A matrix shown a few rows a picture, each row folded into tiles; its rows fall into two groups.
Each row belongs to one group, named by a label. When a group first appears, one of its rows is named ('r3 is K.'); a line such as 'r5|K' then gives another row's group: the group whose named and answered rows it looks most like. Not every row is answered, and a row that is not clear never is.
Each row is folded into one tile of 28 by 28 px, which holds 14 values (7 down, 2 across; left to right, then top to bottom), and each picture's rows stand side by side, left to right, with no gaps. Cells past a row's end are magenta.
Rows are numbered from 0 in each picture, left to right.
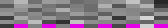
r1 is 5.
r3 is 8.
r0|8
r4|8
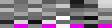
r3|8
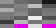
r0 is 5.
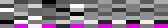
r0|5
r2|8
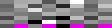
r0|8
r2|8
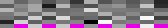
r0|5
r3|5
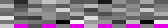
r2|5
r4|5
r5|5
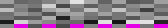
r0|5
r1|8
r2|8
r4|5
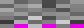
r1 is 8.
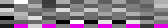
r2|5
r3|5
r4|5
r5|8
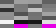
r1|5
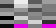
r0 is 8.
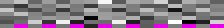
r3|8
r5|8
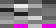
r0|8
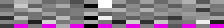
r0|8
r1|5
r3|8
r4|5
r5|5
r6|8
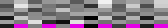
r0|8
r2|5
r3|8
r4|8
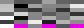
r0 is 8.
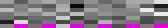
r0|5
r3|5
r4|8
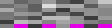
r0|5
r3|8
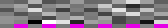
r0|8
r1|5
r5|5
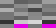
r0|5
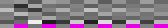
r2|5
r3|5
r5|5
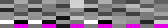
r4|8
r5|5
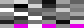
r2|5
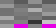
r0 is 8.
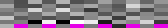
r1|5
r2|5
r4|8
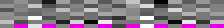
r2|5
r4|8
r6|5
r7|5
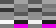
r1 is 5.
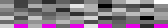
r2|8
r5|8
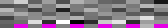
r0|8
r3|5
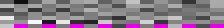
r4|8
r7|8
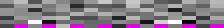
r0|8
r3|8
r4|8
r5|5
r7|8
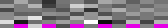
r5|5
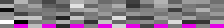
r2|8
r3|5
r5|8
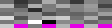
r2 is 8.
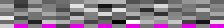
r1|5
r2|8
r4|5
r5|8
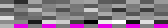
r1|5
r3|5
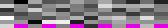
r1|5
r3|8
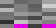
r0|5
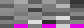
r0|8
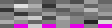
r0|8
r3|5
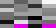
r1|8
